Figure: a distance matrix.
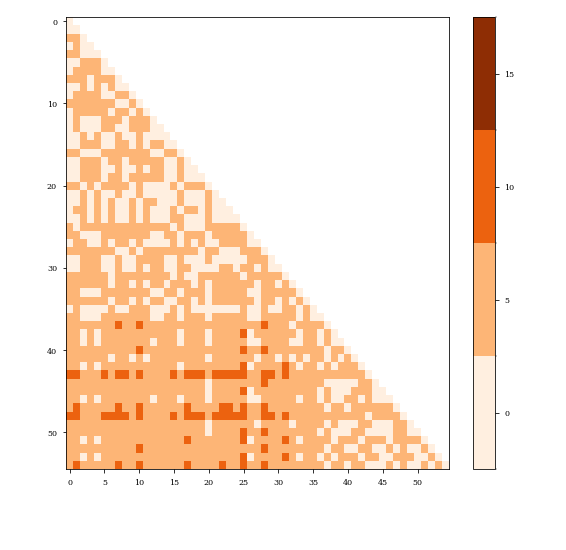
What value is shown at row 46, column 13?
5
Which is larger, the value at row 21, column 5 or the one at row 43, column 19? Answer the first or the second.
the second
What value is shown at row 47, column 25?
10
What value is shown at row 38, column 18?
5
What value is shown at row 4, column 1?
5
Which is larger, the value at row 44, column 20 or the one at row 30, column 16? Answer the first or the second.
the second
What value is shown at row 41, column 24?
5
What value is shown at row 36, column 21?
5
